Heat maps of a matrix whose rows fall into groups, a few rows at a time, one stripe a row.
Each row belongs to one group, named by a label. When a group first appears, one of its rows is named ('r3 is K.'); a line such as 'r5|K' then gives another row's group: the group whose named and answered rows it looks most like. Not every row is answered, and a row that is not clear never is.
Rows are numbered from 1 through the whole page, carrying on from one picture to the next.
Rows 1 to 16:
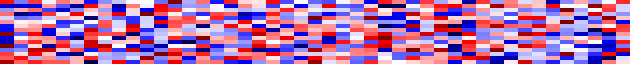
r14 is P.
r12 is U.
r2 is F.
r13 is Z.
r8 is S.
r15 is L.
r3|P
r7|Z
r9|U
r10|P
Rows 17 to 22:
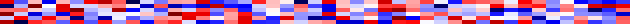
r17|U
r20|L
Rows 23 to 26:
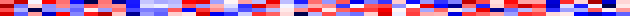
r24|U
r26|U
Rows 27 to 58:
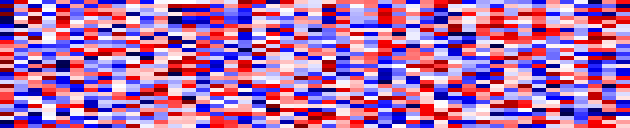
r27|S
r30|U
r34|S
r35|Z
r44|L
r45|F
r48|U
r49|S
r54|S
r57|Z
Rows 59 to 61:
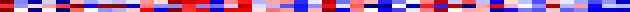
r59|L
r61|L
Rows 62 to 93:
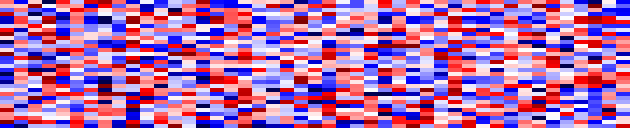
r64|F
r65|L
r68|S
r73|P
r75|L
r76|S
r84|S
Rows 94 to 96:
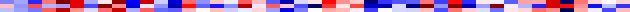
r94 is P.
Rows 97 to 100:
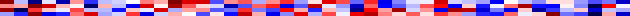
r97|L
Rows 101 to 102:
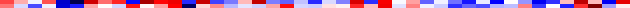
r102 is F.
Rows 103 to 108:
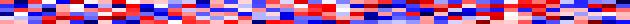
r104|F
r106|Z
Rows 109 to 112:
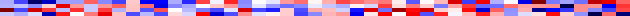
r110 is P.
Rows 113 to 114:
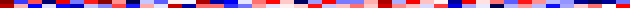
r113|U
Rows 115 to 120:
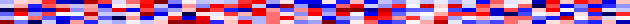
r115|F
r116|S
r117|Z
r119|P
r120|L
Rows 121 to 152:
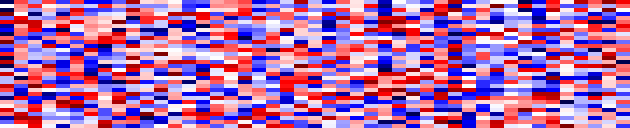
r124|L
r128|P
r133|S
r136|L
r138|Z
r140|S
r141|P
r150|S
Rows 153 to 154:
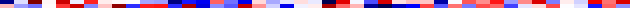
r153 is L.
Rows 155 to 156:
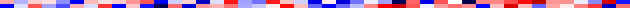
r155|Z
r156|P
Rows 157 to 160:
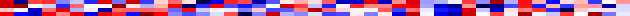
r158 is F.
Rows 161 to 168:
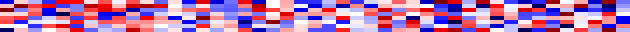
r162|F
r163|U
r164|P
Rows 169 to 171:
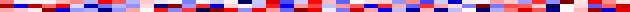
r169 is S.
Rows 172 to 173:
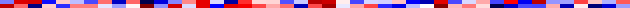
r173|L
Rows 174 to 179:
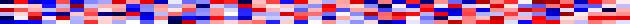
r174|Z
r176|U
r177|P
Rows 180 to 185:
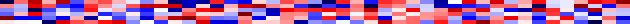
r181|F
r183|S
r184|L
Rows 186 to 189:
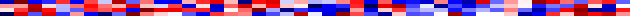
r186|Z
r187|F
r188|F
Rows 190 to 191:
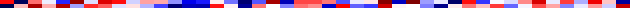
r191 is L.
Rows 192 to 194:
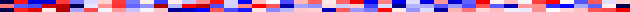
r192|Z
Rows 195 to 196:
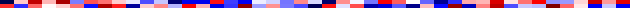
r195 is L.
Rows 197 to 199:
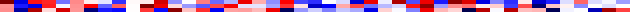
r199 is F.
